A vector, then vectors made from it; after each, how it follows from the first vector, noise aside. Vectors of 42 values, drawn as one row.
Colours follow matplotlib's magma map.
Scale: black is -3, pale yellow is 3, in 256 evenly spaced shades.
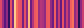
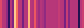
partly zeroed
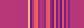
partly zeroed
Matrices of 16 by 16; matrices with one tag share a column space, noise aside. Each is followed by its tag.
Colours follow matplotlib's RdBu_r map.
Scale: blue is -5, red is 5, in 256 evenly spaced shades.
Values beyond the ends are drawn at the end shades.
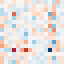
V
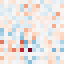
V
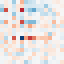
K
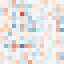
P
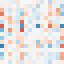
P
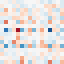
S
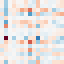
K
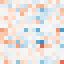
S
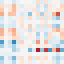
V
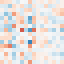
P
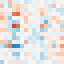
P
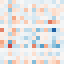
S
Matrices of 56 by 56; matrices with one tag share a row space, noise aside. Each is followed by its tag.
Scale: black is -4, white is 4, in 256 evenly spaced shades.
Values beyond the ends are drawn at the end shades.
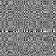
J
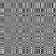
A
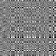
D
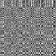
A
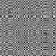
J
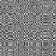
J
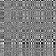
A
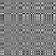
A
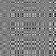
D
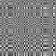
J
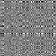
A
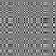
J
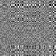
D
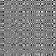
A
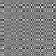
A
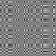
J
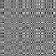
A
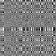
A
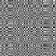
J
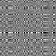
J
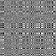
A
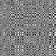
D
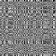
J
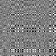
D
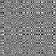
A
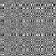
A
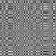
J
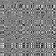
A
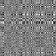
A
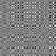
D
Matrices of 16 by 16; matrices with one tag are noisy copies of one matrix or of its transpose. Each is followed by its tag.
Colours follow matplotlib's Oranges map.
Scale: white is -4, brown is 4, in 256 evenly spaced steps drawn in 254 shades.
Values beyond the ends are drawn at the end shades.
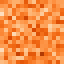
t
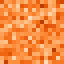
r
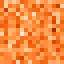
t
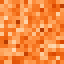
r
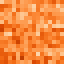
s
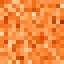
t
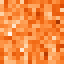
s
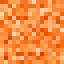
t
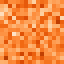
t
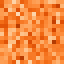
t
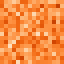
t
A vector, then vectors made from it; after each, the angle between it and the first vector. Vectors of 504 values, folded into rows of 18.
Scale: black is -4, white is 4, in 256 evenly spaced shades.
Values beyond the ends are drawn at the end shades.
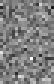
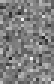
partly aligned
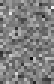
nearly opposite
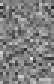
nearly parallel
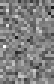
partly aligned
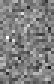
orthogonal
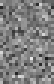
nearly parallel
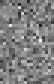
orthogonal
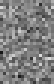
nearly opposite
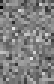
partly aligned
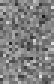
partly opposed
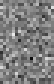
nearly opposite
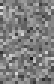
nearly opposite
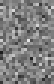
nearly opposite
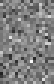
partly aligned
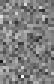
orthogonal
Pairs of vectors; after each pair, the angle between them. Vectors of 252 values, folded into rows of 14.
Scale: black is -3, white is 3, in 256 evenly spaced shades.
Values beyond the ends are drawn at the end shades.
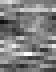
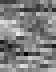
nearly opposite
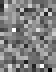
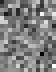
orthogonal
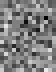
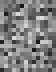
partly opposed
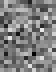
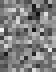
partly aligned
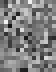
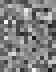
partly aligned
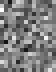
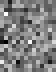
partly aligned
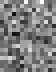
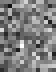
partly aligned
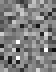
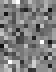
orthogonal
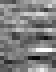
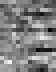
nearly opposite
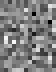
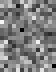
orthogonal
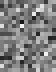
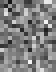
orthogonal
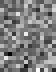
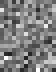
nearly parallel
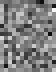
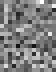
nearly opposite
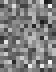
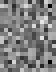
nearly opposite
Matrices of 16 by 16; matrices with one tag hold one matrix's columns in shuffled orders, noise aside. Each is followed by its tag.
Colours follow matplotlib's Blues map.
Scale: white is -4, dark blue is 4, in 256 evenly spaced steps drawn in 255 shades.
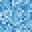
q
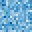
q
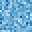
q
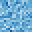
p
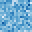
q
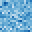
p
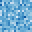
q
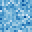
q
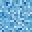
p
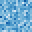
q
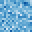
p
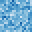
q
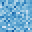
p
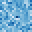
q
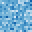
q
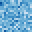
p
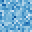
q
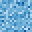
p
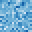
p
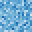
q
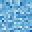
p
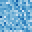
q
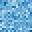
p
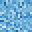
p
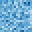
p
